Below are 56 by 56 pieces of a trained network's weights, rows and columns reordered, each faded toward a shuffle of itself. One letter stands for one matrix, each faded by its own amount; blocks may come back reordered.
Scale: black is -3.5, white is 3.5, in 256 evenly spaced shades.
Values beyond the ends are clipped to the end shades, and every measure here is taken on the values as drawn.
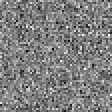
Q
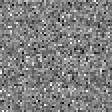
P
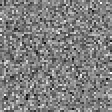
Q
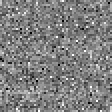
P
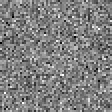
Q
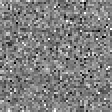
P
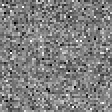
P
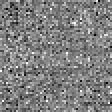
P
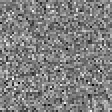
Q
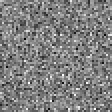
Q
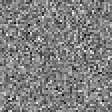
Q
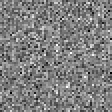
Q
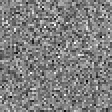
Q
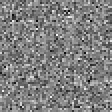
Q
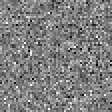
P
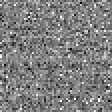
P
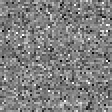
P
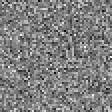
Q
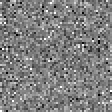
P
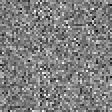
Q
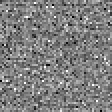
P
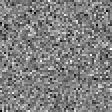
Q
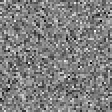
Q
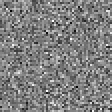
Q
